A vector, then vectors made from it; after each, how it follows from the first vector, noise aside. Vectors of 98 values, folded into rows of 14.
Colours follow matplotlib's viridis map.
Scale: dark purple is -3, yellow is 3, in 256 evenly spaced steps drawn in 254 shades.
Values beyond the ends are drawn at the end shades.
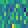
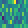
reversed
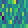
reversed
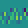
partly zeroed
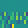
partly zeroed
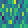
reversed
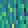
sign-scrambled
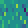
partly zeroed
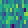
sign-scrambled
